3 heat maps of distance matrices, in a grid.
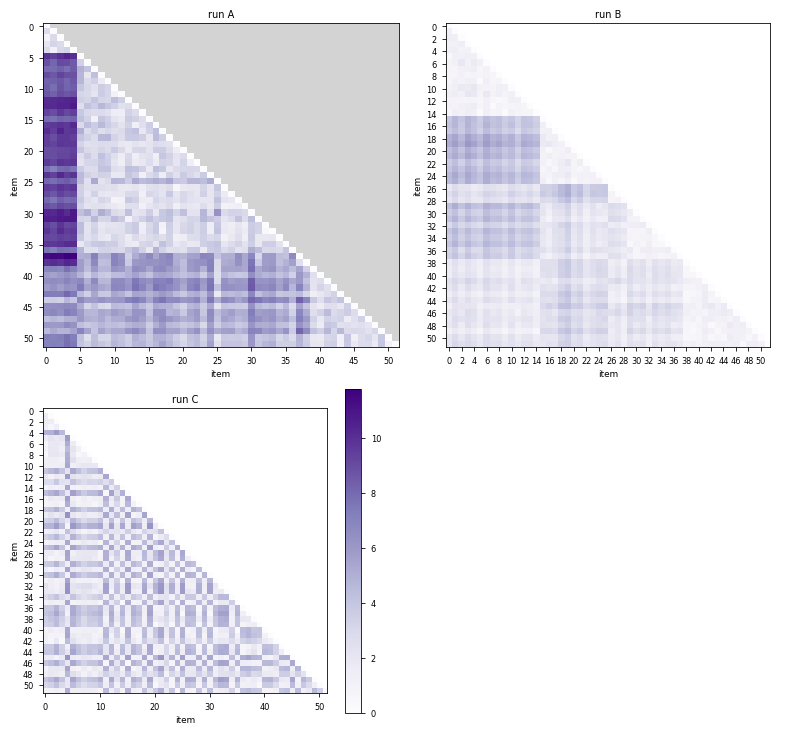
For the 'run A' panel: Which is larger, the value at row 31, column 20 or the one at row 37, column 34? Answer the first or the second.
the second
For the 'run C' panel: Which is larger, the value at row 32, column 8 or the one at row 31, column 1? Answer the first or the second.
the first
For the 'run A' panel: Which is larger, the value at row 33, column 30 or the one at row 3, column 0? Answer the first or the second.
the first
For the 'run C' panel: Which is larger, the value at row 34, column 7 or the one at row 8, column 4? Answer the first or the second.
the second
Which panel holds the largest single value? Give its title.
run A
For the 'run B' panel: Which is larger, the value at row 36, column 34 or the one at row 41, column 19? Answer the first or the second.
the second
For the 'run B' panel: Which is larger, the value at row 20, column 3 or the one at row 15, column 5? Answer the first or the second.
the first
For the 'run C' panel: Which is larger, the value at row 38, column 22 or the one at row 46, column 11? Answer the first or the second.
the first
